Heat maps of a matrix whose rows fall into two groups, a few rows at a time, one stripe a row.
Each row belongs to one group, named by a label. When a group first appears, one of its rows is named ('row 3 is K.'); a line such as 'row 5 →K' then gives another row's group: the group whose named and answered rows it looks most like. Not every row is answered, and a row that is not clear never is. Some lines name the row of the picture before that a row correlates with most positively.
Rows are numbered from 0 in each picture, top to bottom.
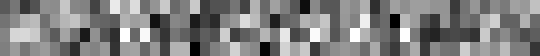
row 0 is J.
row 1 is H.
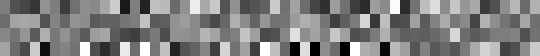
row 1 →H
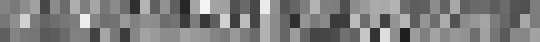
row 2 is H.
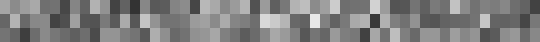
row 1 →H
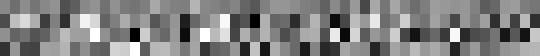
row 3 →J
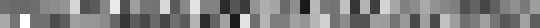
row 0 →J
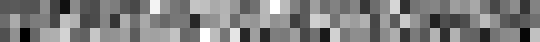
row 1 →H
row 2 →J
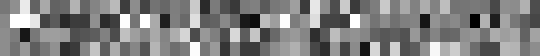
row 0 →J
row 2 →J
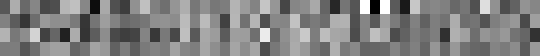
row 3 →J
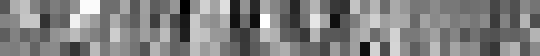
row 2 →J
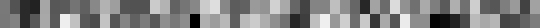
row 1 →H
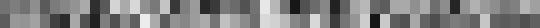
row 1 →H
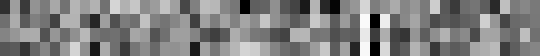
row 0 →J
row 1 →H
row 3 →H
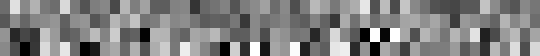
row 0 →H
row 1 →J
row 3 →J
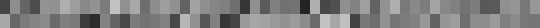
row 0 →J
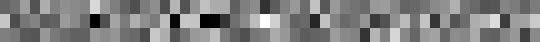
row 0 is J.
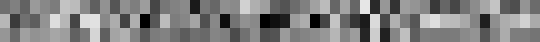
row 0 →H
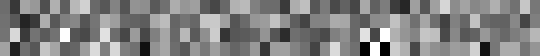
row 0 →H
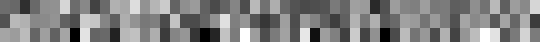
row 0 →J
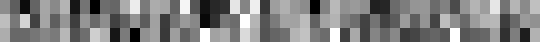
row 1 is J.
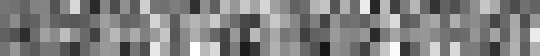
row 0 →H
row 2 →J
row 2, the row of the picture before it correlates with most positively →0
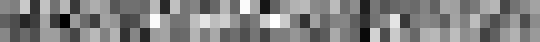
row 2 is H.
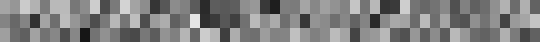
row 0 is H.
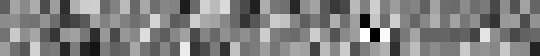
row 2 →H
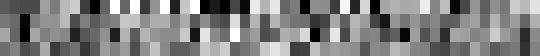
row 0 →J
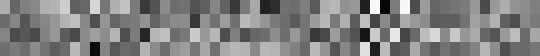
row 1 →H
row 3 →H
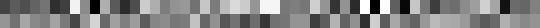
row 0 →H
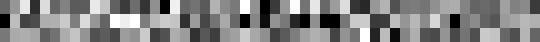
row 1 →J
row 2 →H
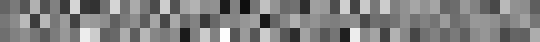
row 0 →J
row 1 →J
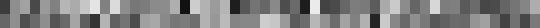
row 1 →H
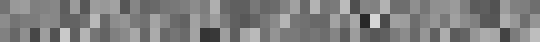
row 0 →J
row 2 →J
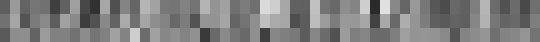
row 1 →H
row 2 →J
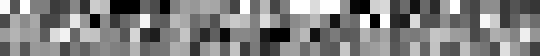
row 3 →J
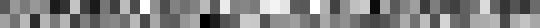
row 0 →H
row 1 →J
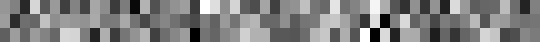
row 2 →H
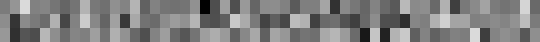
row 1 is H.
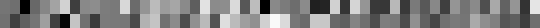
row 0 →J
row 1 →H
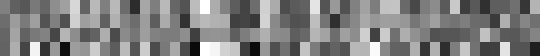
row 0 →J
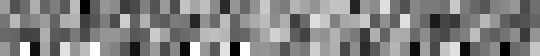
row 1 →H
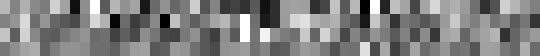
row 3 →H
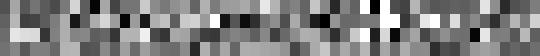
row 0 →H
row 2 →H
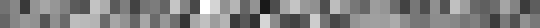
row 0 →J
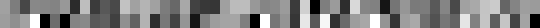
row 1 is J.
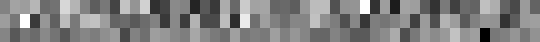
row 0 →H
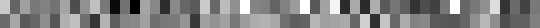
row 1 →H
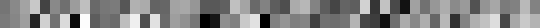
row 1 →J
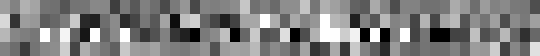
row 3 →J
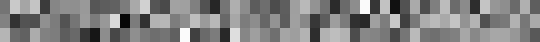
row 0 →H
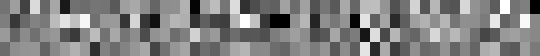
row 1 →H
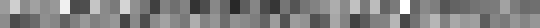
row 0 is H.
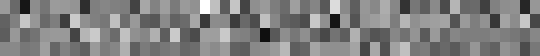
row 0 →J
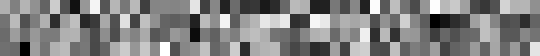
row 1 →H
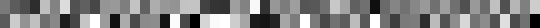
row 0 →J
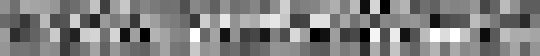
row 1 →H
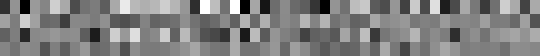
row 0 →J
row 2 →J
